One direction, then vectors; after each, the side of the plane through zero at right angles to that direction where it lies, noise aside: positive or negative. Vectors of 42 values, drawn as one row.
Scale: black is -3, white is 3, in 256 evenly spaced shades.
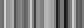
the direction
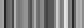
negative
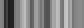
negative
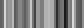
positive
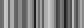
positive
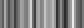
positive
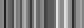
negative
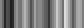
negative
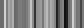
positive
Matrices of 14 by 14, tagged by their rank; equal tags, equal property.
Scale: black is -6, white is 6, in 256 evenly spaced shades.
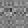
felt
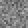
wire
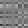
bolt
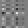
bolt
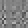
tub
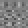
tub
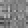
felt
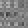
tub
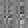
tub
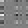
bolt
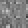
felt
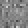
felt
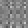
tub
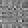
felt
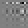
bolt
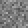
wire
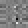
tub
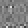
felt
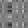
bolt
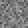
wire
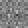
felt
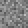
wire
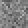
wire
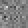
felt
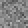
wire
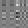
bolt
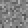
wire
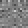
tub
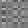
bolt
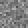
wire
